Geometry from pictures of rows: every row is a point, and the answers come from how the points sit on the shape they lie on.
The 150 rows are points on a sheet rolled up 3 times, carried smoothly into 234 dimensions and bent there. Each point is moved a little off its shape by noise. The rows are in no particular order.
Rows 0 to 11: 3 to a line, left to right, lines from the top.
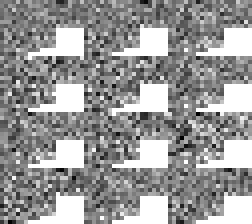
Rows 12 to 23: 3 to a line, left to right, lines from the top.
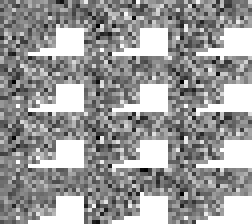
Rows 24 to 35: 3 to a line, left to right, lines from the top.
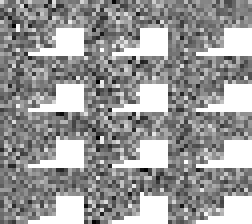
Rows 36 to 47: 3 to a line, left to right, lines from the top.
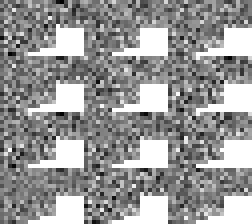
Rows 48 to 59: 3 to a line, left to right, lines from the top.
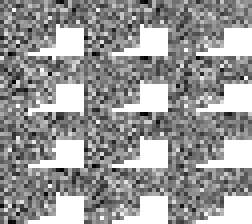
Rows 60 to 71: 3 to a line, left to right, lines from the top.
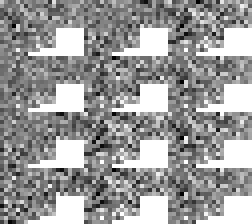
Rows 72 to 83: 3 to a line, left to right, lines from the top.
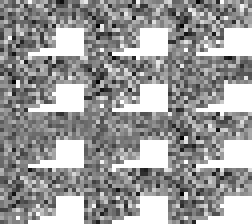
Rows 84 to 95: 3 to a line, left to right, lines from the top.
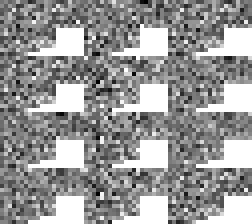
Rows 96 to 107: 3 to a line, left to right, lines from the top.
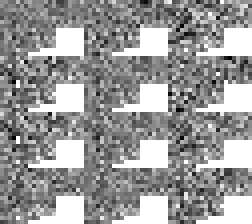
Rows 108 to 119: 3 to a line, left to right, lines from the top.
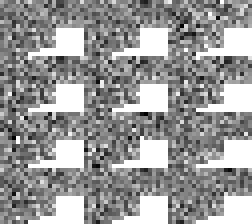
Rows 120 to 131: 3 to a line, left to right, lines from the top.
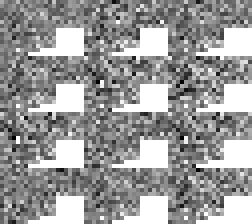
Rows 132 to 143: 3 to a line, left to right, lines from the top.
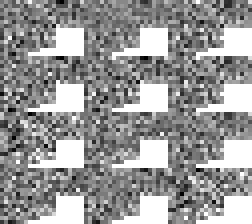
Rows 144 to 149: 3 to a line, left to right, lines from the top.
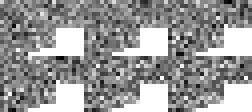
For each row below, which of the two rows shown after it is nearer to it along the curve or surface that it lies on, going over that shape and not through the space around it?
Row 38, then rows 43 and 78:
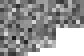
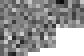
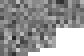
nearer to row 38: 43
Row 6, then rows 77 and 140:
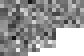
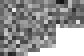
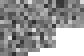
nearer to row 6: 77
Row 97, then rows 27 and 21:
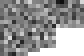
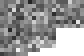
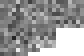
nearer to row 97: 27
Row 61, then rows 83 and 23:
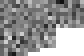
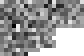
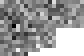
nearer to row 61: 23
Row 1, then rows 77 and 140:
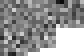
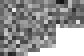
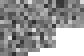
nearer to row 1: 77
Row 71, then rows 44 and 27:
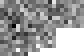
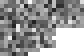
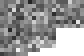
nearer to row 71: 27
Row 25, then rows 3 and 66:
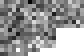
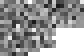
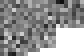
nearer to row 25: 66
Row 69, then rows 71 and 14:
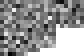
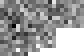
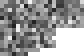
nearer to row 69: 14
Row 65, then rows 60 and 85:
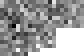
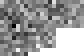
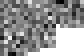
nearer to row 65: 60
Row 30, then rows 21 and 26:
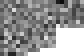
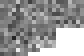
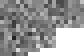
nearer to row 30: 26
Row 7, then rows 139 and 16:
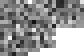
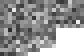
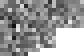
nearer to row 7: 16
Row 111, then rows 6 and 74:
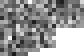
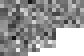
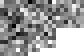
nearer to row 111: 74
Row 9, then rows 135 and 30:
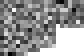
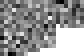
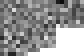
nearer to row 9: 135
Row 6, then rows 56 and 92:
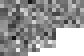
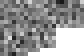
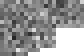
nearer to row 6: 92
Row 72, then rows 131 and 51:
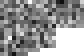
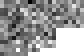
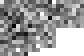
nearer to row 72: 51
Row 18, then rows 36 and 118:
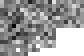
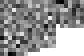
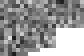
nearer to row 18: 118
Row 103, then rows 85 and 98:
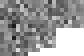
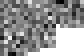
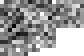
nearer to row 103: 85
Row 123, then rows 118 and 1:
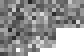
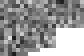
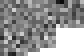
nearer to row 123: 1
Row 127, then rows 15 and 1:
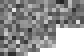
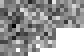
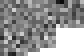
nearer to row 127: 1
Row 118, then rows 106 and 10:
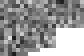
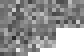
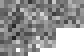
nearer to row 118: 10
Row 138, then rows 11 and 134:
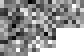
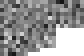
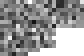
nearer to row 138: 134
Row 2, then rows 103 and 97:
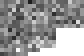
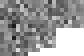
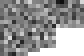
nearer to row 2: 103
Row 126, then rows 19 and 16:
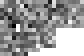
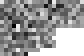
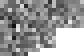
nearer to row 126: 19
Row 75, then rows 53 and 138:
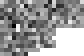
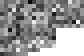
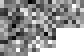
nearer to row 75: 138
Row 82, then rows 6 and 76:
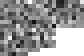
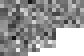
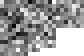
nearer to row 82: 76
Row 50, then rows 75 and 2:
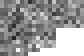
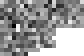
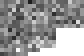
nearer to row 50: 2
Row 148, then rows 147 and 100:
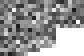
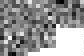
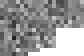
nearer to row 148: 147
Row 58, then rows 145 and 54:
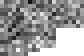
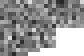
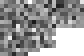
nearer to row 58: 145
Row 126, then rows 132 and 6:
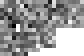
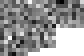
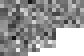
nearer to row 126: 132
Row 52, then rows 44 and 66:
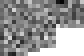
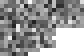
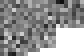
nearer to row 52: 66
